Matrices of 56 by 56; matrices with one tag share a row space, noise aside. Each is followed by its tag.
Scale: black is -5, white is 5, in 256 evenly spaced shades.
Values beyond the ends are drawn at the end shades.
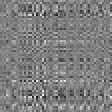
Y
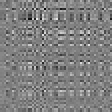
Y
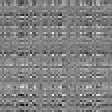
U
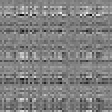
U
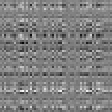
U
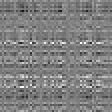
U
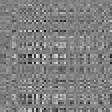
Y
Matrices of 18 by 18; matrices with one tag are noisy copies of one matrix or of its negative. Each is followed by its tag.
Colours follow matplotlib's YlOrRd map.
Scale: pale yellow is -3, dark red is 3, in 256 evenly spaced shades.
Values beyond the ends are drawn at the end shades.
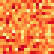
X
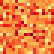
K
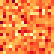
K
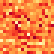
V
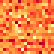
V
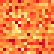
V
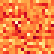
V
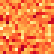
X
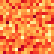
X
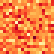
V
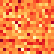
V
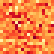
V
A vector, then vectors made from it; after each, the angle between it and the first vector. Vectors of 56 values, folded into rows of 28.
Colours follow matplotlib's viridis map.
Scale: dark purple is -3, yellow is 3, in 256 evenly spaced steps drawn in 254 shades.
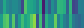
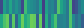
nearly parallel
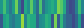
partly aligned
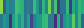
partly opposed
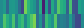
nearly parallel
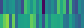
nearly parallel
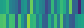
partly aligned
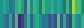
partly opposed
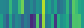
nearly opposite
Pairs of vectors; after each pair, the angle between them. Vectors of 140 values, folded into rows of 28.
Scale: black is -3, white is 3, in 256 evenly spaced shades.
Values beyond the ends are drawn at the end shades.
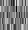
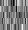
nearly parallel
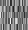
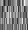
orthogonal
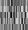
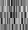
nearly parallel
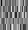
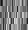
partly aligned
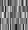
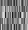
partly aligned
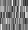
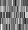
nearly parallel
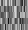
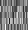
partly opposed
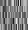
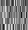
partly opposed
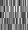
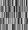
nearly opposite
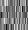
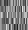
nearly opposite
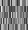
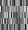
nearly opposite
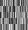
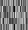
nearly parallel
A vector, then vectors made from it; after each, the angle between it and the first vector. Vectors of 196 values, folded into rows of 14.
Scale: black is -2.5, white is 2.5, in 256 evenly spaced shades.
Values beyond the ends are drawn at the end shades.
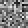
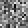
partly opposed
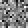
partly aligned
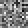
nearly parallel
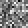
partly opposed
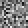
orthogonal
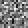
partly aligned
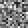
nearly parallel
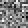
nearly opposite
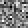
nearly opposite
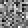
nearly parallel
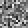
partly opposed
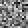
nearly parallel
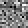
nearly opposite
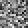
orthogonal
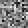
nearly parallel
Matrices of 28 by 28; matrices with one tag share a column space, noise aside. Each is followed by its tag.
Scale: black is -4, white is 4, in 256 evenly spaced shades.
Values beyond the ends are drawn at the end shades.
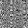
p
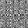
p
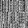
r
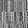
r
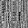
r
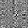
p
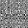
p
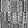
r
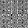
p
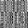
r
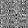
p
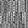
r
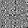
p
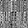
r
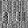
r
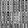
r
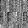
r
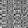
p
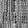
r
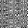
p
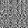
p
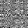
p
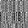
r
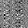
p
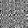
p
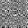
p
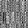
r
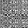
p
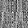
r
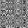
p
